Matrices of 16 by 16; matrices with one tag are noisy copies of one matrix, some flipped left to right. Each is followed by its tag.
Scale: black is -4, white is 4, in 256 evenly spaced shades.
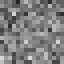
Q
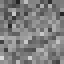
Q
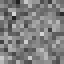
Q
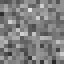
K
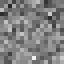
Q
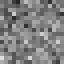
Q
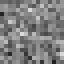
K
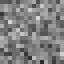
K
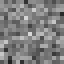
K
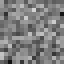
K
